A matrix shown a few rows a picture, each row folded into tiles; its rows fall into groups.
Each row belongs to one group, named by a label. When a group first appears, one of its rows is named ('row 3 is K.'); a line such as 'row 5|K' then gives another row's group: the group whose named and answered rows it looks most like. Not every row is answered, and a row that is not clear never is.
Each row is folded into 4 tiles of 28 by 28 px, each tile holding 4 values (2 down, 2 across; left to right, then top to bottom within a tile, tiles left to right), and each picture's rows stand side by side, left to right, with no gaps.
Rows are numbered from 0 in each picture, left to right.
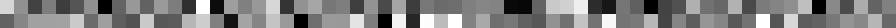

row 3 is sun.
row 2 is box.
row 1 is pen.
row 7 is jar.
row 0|pen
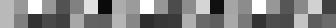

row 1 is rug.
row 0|rug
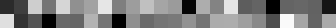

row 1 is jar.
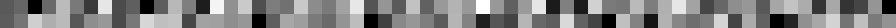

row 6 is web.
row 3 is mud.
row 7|pen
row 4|rug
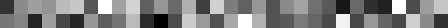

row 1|mud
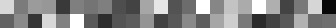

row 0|web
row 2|rug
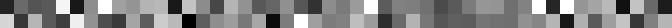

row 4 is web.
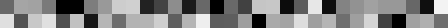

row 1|pen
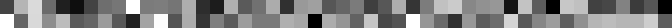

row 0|sun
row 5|pen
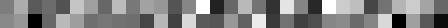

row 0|mud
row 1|web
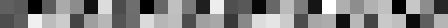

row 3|box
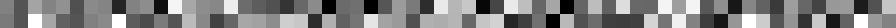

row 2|pen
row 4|web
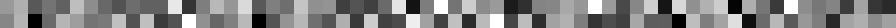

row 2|mud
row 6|box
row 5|rug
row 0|mud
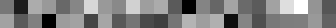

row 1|jar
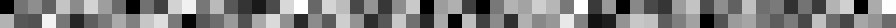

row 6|mud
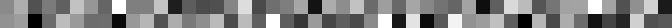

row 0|mud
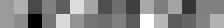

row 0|mud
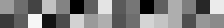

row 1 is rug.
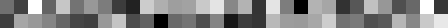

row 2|jar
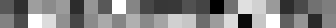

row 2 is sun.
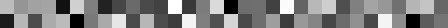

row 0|box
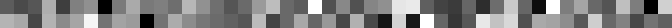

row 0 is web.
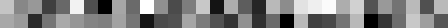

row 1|rug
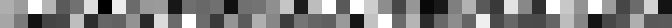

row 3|sun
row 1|web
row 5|rug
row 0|rug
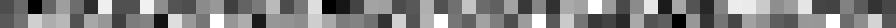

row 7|pen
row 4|pen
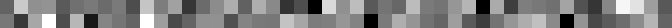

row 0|sun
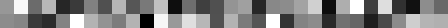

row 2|web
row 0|jar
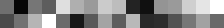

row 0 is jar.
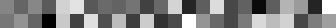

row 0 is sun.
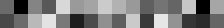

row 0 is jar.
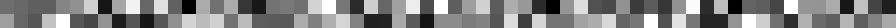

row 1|jar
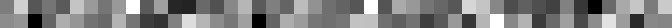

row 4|sun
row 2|mud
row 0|mud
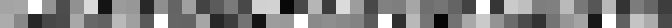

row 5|web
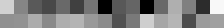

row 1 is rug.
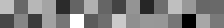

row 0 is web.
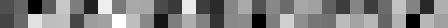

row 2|mud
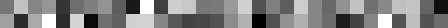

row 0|sun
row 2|mud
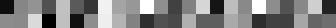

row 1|rug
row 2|rug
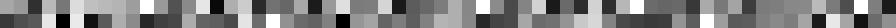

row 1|rug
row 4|rug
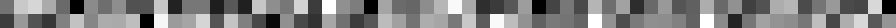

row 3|jar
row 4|pen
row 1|web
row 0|jar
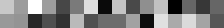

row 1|web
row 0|rug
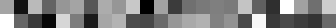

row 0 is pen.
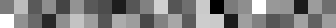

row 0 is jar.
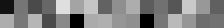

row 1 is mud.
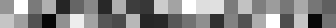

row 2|sun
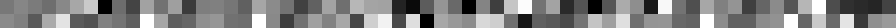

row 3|sun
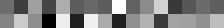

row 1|box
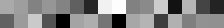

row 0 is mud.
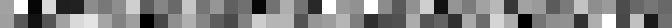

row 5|sun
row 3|rug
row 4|box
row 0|jar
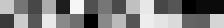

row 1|sun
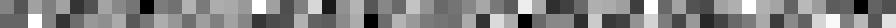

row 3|mud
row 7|sun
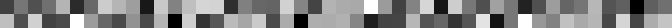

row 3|rug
